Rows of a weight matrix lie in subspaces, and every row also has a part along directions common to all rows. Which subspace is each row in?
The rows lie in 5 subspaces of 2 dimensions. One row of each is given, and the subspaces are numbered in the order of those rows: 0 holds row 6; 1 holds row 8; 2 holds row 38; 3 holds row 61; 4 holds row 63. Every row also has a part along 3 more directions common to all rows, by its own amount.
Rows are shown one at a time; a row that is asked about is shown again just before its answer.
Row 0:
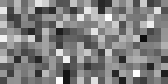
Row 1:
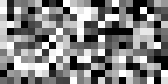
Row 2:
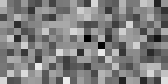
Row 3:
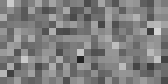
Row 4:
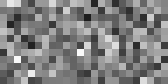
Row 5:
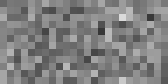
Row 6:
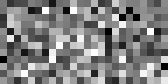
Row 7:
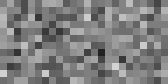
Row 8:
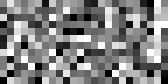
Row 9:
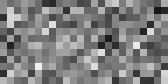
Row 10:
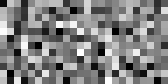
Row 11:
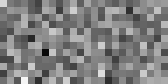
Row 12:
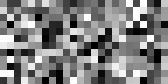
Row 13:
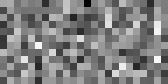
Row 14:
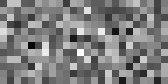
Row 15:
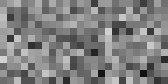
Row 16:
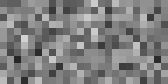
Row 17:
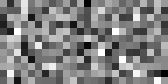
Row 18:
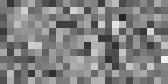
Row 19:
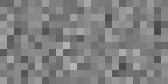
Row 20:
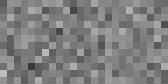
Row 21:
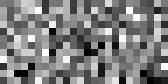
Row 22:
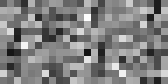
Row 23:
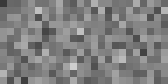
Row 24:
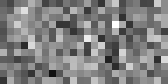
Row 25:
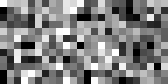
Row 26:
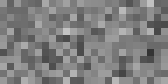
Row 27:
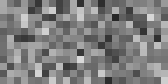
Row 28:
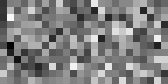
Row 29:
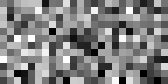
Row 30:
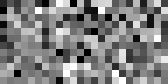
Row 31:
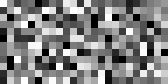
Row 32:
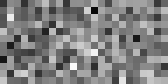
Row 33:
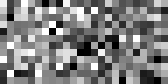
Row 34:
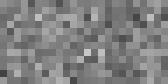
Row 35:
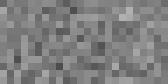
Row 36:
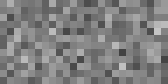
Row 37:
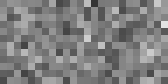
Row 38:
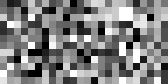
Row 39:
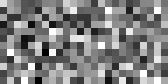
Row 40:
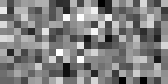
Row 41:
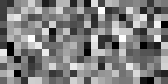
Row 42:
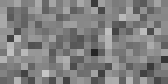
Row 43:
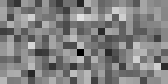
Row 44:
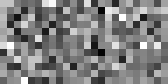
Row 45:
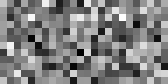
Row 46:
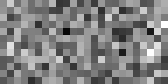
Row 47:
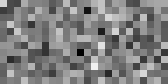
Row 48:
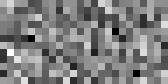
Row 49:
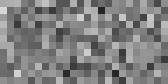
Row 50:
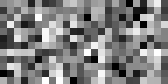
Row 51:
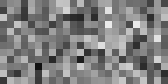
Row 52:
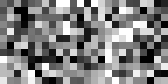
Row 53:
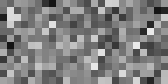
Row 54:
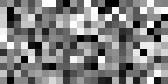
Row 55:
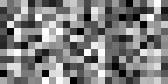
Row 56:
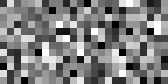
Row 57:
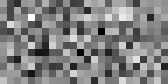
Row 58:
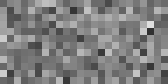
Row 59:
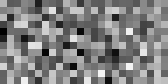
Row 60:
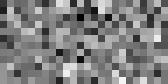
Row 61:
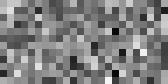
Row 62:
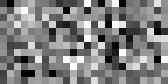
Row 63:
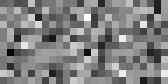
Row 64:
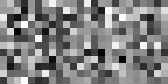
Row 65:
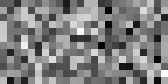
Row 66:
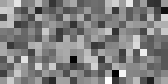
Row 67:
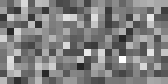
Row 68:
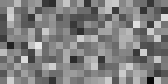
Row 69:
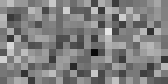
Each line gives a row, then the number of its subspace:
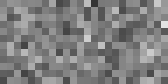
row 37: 1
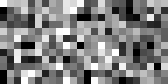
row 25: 2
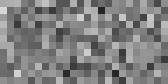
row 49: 3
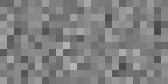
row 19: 1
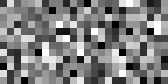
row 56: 1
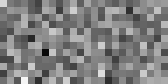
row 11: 0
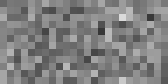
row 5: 2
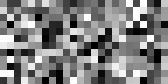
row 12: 4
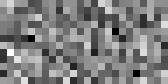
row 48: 3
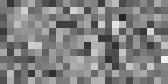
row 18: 1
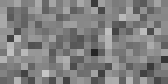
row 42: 0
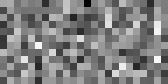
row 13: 1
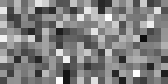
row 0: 3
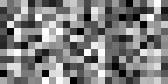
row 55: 4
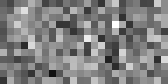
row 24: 1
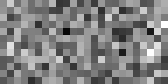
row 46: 1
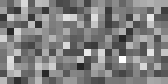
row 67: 4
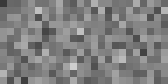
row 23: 3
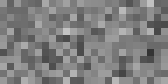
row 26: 1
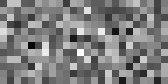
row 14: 2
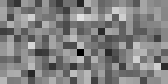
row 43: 2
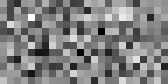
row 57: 2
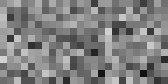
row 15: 0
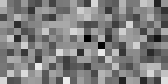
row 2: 1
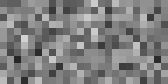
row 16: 2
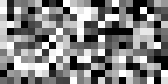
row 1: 0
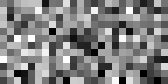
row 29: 0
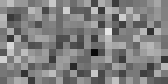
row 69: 0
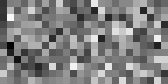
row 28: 0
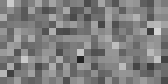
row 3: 1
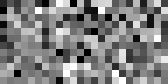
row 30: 3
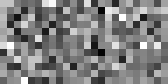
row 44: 4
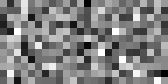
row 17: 4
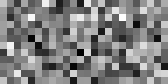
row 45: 2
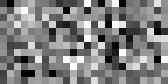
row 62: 1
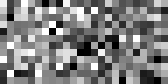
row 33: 0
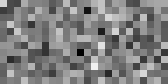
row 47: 2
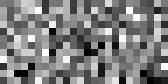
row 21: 0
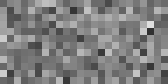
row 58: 3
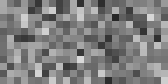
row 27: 2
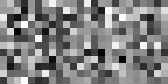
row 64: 4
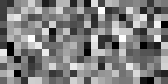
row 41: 0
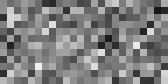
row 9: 3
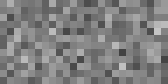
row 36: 1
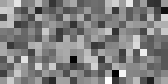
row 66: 3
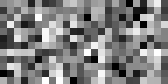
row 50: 4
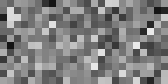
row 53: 3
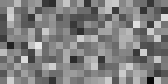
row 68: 3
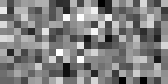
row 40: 3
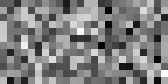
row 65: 3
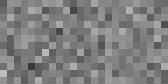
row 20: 0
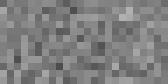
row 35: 2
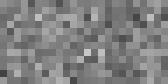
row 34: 4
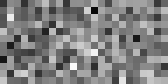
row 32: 0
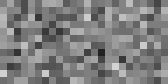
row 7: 4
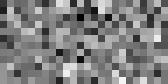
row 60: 3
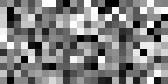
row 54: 3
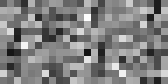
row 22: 4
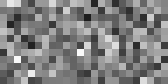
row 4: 2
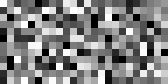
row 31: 4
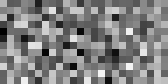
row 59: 2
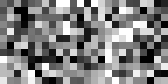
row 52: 1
